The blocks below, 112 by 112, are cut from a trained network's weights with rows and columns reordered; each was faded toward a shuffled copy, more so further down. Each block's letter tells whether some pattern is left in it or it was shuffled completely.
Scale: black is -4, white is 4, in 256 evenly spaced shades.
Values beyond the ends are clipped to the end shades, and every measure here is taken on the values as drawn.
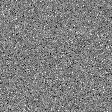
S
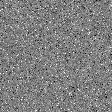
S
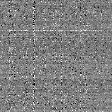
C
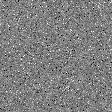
S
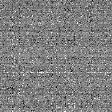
C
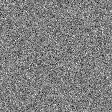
S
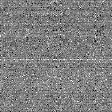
C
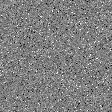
S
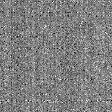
C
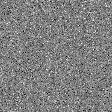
S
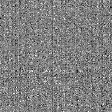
C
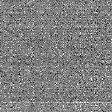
C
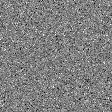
S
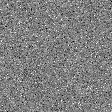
S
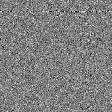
C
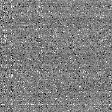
C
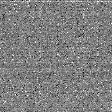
C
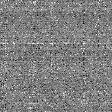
C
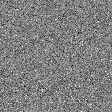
S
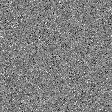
S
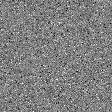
S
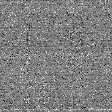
C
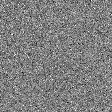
S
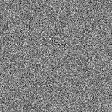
C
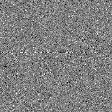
C
